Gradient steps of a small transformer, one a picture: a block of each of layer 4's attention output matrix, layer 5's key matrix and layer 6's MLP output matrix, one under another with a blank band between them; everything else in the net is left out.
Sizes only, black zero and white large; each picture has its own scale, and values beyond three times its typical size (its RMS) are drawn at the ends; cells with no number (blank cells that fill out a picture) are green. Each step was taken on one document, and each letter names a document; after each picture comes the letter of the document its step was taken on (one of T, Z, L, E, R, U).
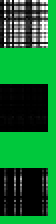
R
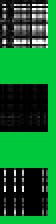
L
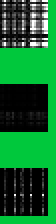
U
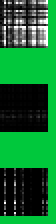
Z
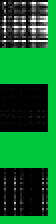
Z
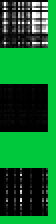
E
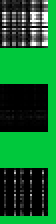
U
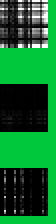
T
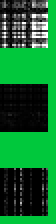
E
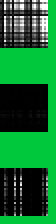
R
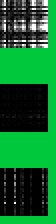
Z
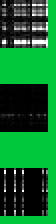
L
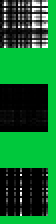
E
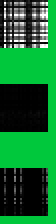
R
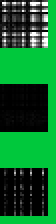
U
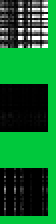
T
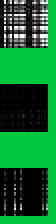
R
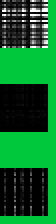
U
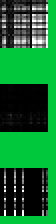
L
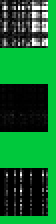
E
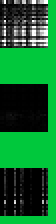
Z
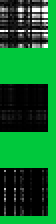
T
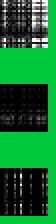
E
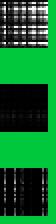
Z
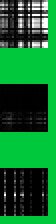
T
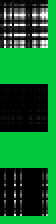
R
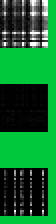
U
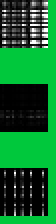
U
